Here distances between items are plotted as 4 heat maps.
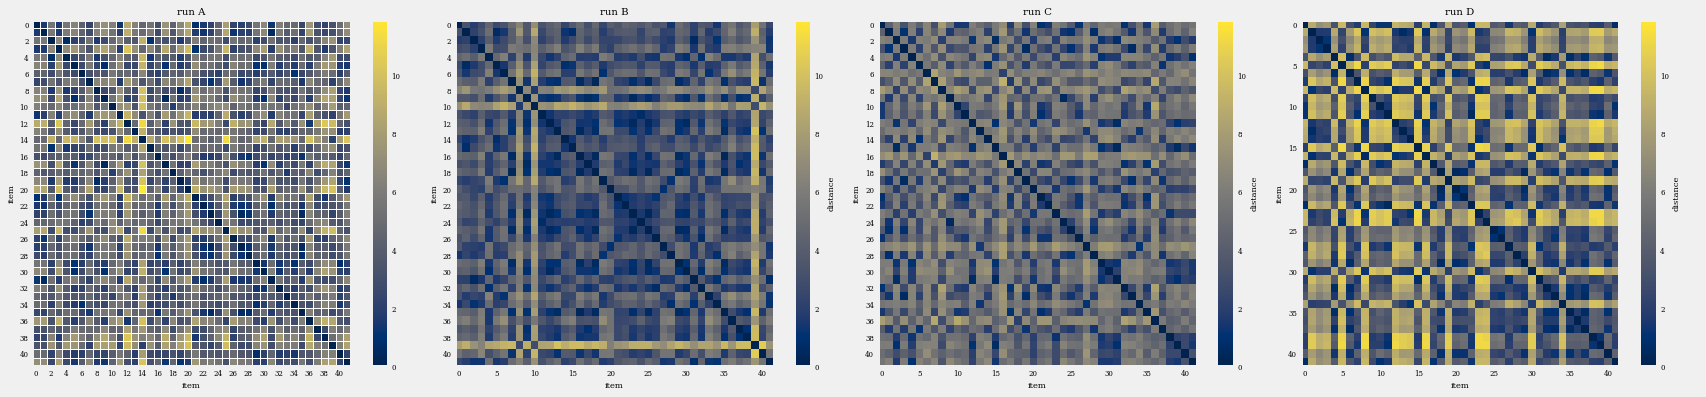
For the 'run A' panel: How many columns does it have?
42
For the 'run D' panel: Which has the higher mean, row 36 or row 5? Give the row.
5
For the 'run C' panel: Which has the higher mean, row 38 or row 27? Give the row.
27
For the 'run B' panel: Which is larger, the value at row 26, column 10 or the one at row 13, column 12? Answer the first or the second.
the first
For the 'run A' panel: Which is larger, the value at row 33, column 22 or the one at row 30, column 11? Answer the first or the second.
the second
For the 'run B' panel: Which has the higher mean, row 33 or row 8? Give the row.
8
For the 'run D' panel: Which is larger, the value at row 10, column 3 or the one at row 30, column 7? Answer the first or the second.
the second
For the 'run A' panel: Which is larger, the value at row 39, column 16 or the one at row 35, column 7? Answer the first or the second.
the first
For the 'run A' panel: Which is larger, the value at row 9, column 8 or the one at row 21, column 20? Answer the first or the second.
the second
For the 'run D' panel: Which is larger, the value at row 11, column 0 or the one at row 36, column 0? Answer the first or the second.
the second
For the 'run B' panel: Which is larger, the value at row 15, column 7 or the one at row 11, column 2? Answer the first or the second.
the first
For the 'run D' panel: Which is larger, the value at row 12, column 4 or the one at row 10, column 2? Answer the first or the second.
the first
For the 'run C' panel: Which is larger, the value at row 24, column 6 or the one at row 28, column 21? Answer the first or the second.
the first
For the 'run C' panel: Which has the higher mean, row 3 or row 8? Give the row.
8
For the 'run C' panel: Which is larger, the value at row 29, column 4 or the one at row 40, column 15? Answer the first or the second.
the second
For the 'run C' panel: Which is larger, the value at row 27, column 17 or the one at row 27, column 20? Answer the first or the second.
the second
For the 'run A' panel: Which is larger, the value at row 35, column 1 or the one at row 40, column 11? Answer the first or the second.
the second
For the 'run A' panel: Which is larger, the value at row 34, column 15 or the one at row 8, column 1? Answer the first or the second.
the second
